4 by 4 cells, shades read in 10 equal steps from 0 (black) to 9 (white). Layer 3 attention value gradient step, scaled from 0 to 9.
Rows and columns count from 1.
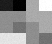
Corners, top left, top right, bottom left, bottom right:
1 9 8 4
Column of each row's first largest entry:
4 3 4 1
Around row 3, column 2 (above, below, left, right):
5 8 5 5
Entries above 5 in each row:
2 2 1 2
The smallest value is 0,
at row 1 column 2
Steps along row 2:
same up same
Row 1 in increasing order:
0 1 6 9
